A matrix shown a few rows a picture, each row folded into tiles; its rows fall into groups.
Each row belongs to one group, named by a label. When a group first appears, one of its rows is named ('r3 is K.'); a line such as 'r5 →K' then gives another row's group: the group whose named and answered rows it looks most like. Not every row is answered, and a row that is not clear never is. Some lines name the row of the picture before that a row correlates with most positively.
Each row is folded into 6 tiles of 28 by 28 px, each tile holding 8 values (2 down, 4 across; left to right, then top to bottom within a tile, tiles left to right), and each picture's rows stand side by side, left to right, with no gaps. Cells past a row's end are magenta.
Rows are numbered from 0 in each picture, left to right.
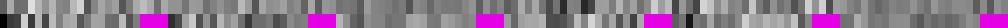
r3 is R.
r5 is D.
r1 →D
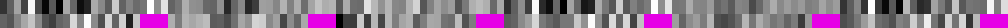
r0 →R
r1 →R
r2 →D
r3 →R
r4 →R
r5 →R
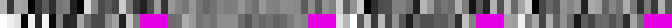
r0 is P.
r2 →P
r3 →P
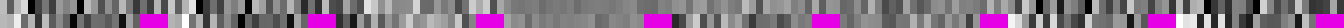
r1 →P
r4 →D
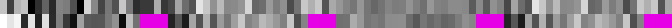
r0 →P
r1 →D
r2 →D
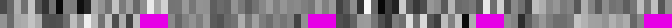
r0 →R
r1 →R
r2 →R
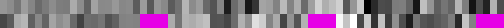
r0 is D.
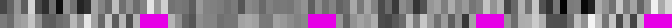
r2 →R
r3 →R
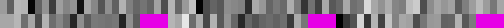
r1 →P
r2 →D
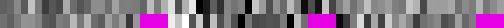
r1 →P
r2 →D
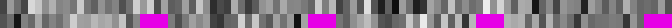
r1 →R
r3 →P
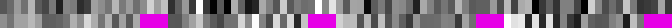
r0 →R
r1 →R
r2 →P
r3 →P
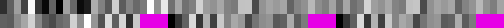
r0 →R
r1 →D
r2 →D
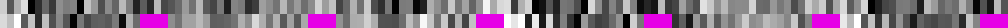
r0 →P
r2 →R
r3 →P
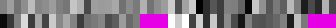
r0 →D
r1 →P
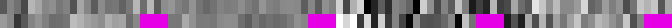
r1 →D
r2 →P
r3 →D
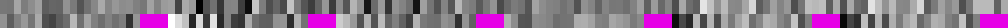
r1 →P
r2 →P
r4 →D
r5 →D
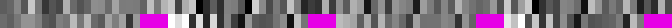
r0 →R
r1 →P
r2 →P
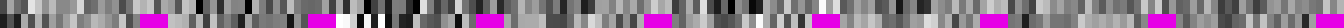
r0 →D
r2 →P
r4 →R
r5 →R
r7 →R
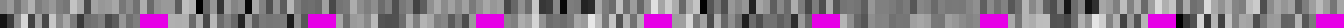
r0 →D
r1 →P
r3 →R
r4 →P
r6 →R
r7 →D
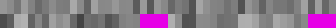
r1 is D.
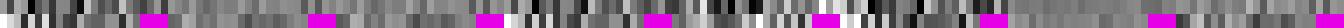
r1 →D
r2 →D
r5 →P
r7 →D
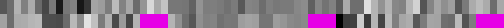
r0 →R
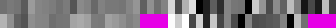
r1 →P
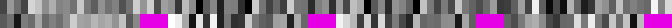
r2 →P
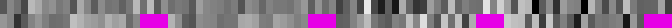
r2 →R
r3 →P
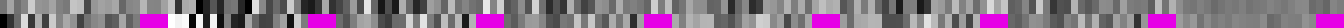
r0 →D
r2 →R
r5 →R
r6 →R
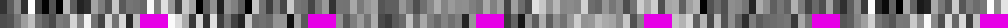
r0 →R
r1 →P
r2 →R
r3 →D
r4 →P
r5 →R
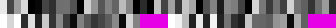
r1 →P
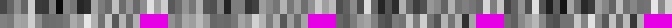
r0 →R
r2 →R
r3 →R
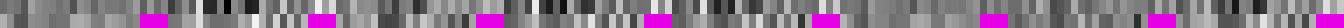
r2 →R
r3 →R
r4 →R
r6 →R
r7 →R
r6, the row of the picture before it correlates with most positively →2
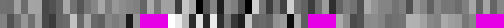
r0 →R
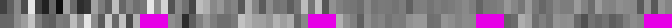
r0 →R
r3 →D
